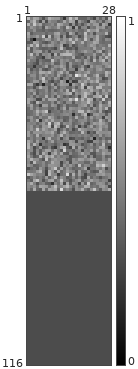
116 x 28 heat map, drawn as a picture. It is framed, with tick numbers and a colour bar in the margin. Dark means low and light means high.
The table splits into 2 rows of 1 panel. Panel 1,1: middling, fine-grained, strong in contrast. Panel 2,1: low, flat.
